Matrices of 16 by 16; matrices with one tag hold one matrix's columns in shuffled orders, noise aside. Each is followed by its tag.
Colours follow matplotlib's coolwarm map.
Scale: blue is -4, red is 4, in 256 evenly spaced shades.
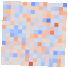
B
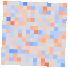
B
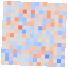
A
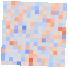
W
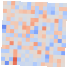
W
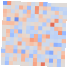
B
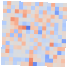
W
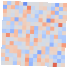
B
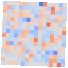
B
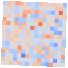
A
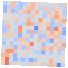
W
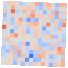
A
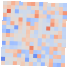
A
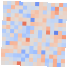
B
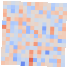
W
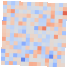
A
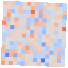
A
